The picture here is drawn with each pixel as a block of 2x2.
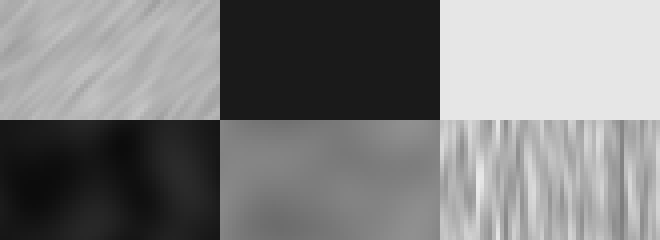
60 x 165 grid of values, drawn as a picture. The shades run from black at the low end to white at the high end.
The table splits into 2 rows of 3 panels. Panel 1,1: high, slanting up to the right, faint in contrast. Panel 1,2: very low, flat. Panel 1,3: very high, flat. Panel 2,1: very low, smooth, faint in contrast. Panel 2,2: middling, smooth, faint in contrast. Panel 2,3: high, streaked downward.
